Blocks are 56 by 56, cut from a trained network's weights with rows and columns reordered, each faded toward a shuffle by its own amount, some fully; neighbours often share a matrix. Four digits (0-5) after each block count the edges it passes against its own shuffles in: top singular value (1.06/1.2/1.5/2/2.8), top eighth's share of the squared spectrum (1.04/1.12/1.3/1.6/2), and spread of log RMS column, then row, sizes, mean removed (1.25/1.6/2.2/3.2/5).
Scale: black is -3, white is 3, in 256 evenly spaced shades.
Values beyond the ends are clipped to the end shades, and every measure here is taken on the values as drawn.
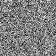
0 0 0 0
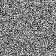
0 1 0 0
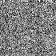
2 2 0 1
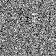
2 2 0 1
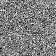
0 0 0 0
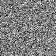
0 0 0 0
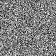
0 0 0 0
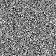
2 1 0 0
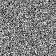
0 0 0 0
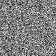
1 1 0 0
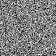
0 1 0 0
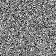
0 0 0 0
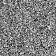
1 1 0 1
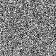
1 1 0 0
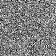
2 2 0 0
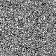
2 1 0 0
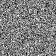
1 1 0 0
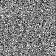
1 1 0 0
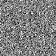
3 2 0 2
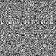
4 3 2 2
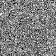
2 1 1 0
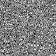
2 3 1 1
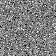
1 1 0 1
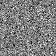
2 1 0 0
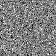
1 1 0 0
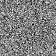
1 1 0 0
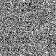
2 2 0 1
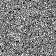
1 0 0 0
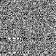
3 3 1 2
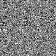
3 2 0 1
